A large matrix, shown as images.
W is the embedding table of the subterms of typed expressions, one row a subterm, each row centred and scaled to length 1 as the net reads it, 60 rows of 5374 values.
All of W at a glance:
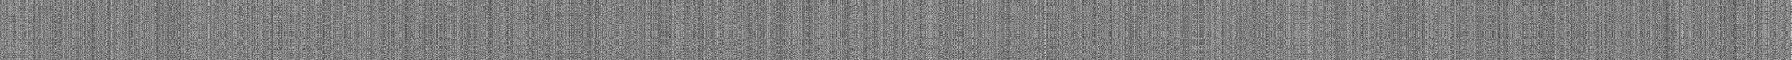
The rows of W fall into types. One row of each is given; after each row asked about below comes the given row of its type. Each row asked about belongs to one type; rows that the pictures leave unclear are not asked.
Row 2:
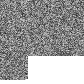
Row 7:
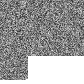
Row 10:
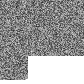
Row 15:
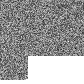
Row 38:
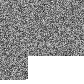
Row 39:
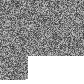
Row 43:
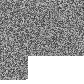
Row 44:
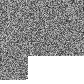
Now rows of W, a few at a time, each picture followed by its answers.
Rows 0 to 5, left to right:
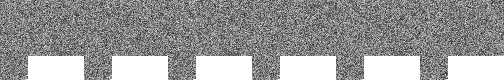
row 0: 2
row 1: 43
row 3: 15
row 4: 38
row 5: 44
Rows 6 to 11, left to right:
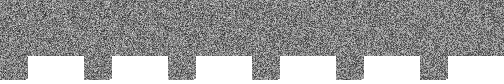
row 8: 43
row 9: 43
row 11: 7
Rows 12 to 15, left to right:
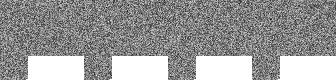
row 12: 43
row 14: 7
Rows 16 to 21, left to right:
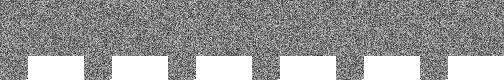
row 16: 39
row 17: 43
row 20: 10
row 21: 39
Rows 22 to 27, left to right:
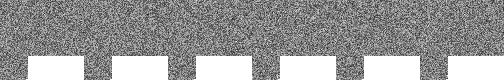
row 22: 10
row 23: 7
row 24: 38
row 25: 15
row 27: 44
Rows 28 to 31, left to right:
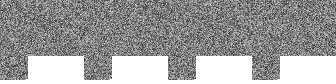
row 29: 7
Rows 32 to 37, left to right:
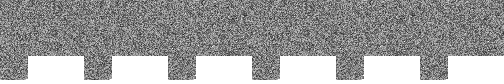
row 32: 10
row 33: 10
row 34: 2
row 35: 10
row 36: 2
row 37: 38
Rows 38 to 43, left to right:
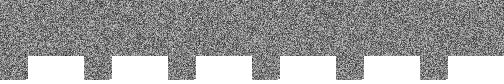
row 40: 44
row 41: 7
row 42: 10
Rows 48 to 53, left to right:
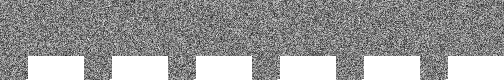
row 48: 38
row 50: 43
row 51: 2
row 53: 15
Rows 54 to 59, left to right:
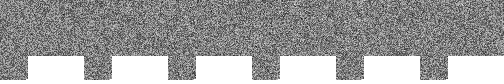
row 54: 7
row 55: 39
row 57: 39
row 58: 2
